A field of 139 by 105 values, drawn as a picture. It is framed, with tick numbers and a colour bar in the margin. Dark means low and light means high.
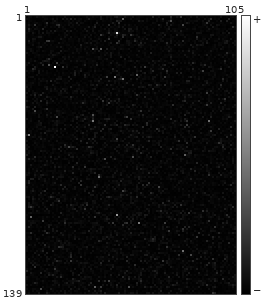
Slope: none. Average level on the scale: 0%. Seam: none. Grain: fine. Stripes: none. Mirror symmetry: none. Histogram: skewed, a long tail of high values.
